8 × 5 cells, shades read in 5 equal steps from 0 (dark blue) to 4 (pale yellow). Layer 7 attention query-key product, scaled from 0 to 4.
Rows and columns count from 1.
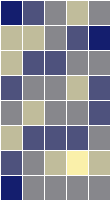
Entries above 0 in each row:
4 4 5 5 5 5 5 4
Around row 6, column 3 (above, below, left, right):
2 3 1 1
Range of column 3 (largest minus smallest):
2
